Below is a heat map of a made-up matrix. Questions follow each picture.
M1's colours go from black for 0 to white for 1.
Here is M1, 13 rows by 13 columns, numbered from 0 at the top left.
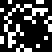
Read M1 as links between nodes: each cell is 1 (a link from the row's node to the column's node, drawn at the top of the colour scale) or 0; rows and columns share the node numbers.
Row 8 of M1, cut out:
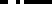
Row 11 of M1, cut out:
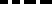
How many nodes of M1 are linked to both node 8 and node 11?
2
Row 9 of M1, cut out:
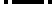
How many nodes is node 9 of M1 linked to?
3
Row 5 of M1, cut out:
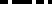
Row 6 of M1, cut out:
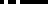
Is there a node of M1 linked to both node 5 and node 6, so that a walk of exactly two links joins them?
no
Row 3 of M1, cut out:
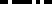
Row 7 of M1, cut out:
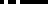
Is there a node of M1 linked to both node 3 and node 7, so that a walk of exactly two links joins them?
no
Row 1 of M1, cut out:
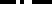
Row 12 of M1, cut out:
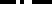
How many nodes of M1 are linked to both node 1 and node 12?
3
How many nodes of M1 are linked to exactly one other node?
0
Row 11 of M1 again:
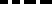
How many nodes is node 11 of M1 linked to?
3
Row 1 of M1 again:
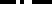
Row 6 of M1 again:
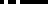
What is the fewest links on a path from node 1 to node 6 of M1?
1
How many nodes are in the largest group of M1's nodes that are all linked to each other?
3
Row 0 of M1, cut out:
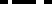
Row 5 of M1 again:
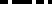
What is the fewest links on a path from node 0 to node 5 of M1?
2
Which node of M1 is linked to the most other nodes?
node 2
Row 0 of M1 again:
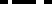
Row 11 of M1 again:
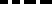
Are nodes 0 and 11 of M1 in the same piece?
yes
